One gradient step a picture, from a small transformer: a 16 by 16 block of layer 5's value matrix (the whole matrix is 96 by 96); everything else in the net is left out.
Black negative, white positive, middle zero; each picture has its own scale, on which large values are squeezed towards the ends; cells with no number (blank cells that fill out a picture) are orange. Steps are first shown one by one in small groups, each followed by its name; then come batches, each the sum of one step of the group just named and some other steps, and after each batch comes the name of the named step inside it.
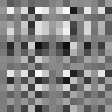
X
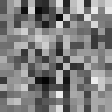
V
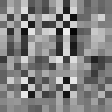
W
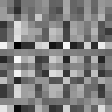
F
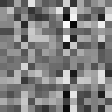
V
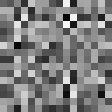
F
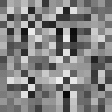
W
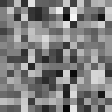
V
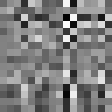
V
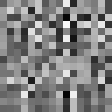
W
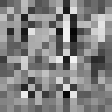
W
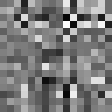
V
